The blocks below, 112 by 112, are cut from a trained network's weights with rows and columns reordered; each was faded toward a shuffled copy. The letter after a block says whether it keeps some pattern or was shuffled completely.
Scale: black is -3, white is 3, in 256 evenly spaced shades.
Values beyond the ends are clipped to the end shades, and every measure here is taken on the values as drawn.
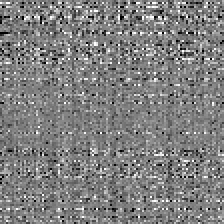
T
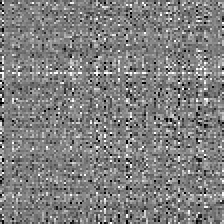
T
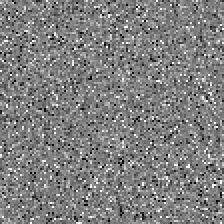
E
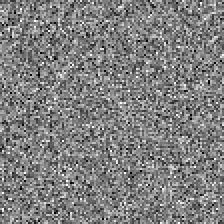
E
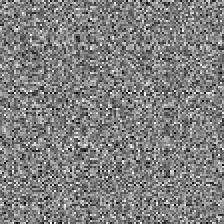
T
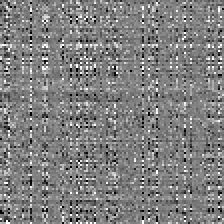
T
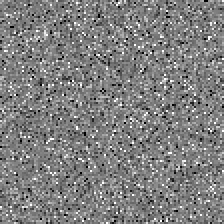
E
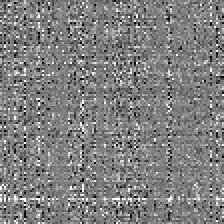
T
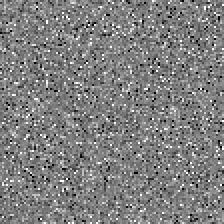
E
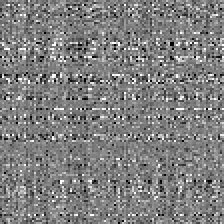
T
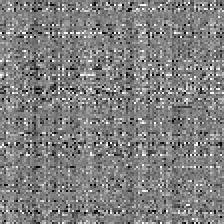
T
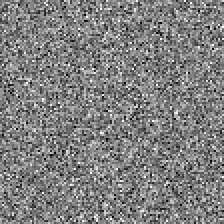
E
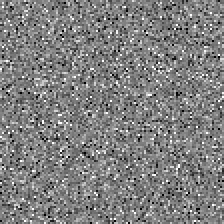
E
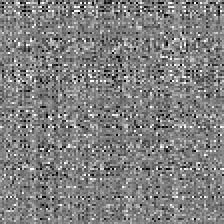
T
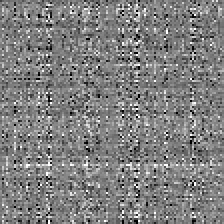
T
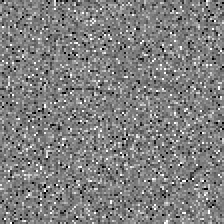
E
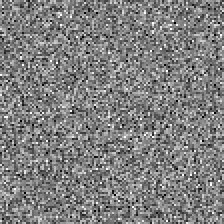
E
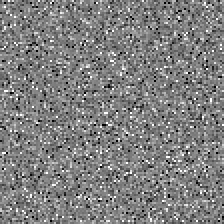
E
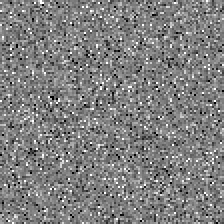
E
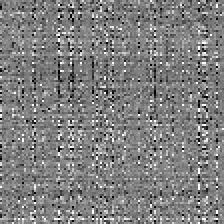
T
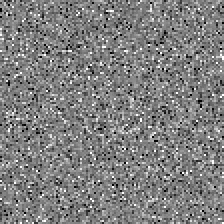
E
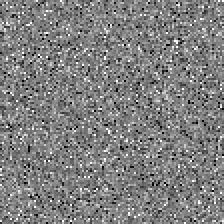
E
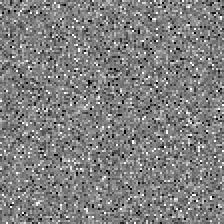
E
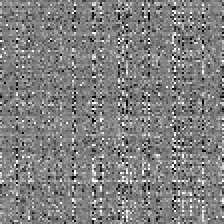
T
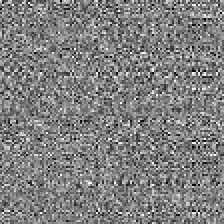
T
